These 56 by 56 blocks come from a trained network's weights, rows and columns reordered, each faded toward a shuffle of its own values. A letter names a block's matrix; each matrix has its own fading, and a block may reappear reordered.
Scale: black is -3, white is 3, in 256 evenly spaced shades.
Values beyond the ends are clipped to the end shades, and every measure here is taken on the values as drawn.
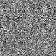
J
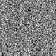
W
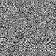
J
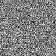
W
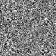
J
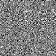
J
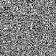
J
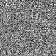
W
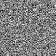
W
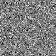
J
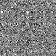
J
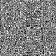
J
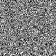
W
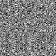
W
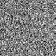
W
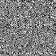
J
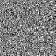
J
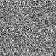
W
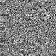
W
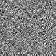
W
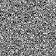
J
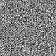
W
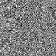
W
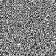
W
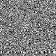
J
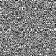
W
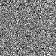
J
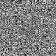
J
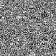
J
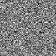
W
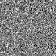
J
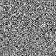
W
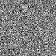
W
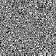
J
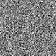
W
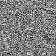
W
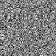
W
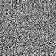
J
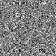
J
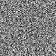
W
